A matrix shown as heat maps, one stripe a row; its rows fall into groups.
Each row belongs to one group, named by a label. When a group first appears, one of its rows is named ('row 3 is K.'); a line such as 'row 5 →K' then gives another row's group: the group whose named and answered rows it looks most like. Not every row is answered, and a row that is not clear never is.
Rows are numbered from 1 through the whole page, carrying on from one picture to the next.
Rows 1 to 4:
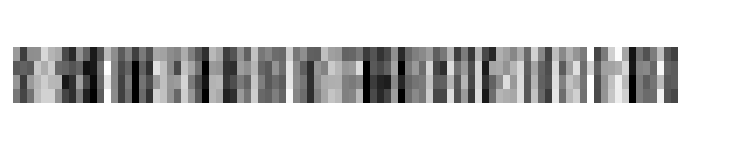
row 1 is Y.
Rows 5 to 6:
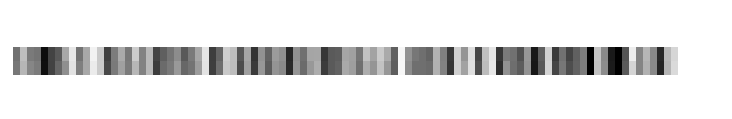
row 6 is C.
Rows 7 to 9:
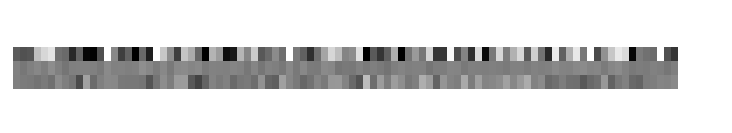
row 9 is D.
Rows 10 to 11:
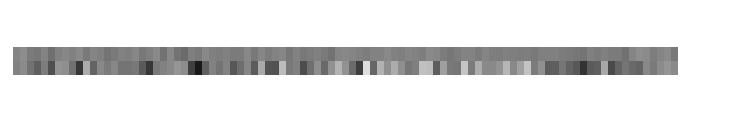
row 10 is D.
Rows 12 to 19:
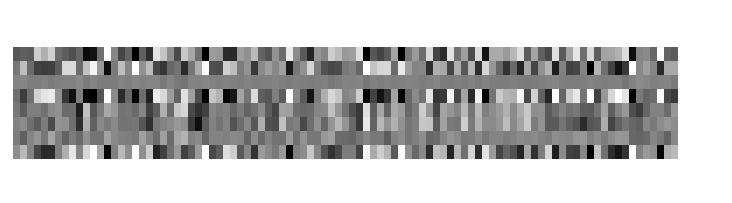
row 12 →Y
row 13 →C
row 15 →Y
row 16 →D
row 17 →D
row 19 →C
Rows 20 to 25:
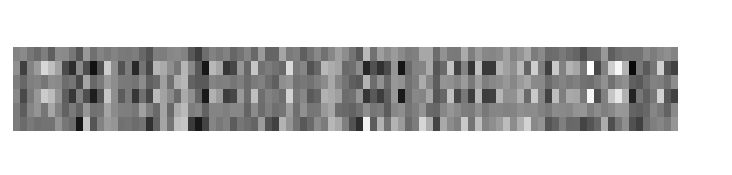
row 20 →D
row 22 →D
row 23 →Y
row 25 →D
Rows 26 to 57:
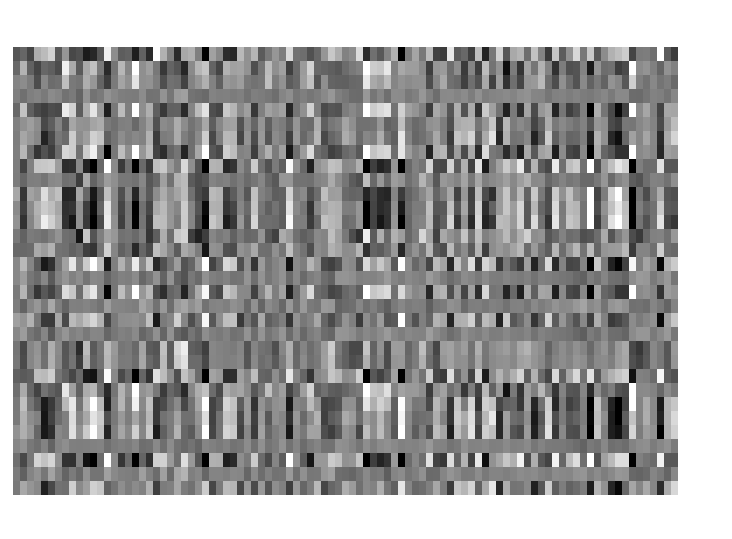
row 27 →C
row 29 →D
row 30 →C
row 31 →C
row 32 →C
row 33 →C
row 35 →D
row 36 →Y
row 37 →Y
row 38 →Y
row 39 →D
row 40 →Y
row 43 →C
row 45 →C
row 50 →C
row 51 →C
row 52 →C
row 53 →C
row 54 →D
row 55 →Y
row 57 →C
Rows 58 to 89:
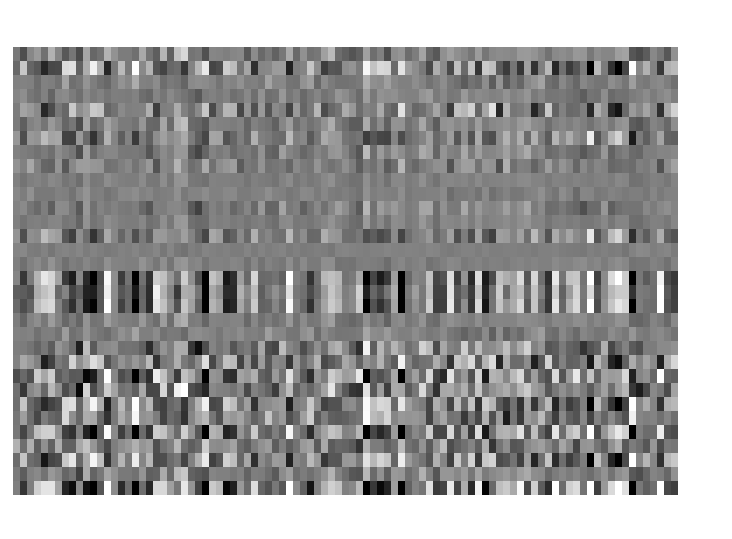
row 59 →C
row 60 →C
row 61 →D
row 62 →C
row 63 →D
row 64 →Y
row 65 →D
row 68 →C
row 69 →D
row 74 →Y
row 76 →Y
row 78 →C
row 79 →D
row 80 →C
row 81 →Y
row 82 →D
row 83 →C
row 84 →C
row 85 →Y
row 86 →C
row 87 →C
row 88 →D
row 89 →Y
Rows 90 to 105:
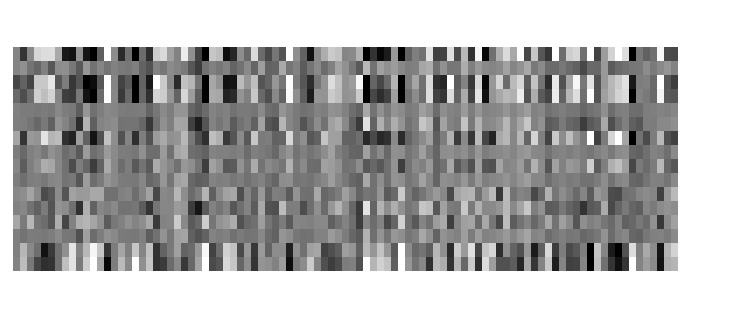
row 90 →Y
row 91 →D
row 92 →Y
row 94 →D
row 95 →D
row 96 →Y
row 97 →D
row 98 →Y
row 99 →D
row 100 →C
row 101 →D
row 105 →C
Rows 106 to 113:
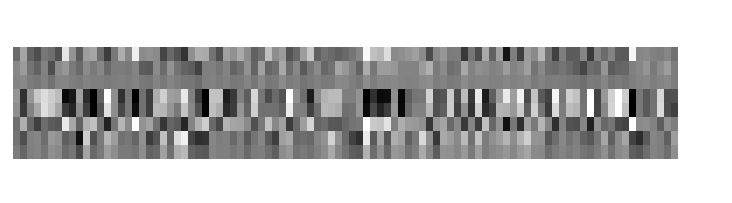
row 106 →C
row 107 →D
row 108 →D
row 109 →Y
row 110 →Y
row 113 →D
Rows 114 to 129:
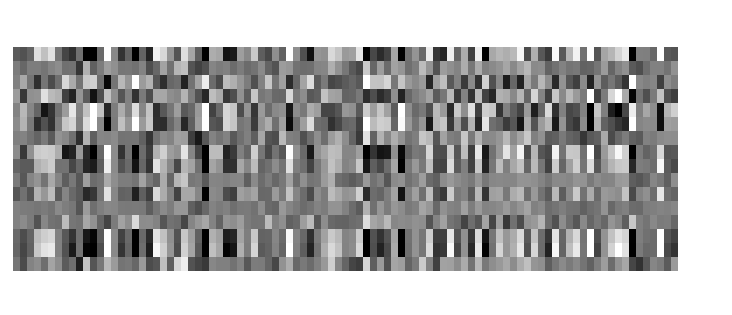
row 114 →Y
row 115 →D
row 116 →C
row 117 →Y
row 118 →C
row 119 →C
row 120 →D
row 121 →Y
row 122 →Y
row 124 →Y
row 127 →Y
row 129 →D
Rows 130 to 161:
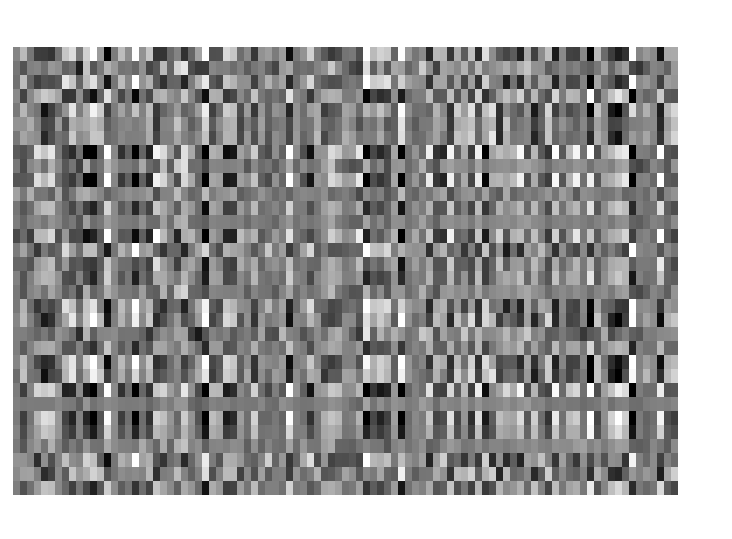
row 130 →C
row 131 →D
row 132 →C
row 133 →Y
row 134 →C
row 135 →C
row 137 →Y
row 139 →Y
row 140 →C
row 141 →Y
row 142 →D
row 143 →Y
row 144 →C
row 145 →Y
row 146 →Y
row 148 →C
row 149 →C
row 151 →Y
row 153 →C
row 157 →Y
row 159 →C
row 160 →C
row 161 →Y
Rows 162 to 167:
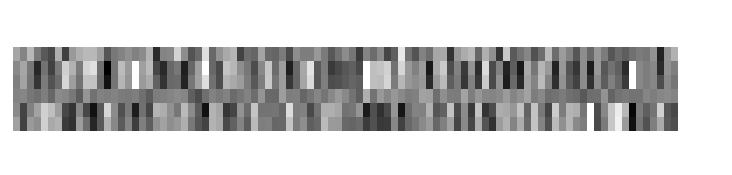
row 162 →C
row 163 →C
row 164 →C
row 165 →D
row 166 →Y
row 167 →Y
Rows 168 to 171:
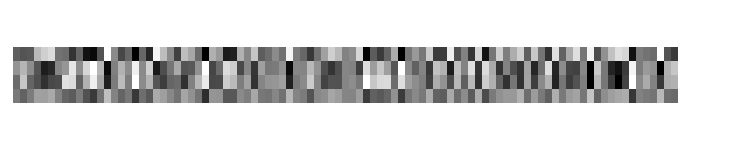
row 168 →Y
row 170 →C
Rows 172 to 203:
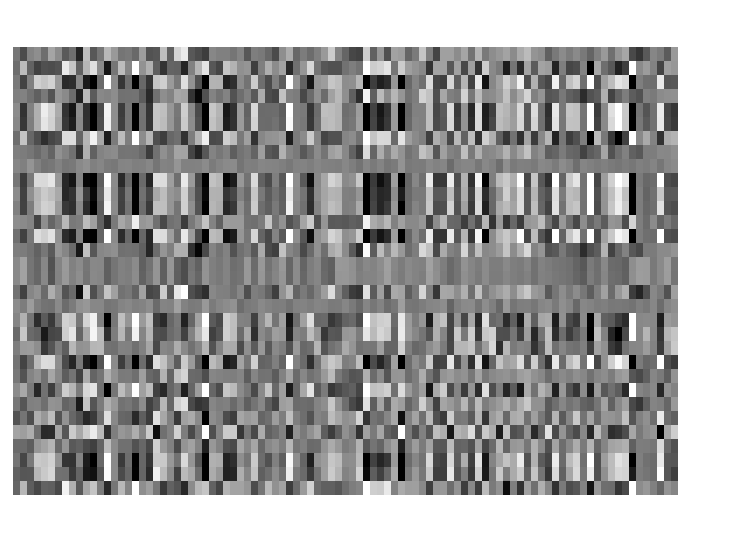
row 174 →Y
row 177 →Y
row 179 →D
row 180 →C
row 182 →Y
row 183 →Y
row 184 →C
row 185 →Y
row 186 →D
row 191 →C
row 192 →C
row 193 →C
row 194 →Y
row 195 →D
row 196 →C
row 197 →D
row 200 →Y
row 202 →Y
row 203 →C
